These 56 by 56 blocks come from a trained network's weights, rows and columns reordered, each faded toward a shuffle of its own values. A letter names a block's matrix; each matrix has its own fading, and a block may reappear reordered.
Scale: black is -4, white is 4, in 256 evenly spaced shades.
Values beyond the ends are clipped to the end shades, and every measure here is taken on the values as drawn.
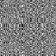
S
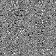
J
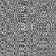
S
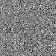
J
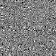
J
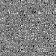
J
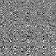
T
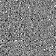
J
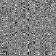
T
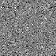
J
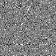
J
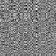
S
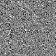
J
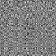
S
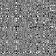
T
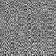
S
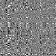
T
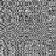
S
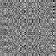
S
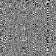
T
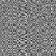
S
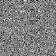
J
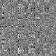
T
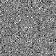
J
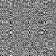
S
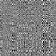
T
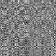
S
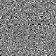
J
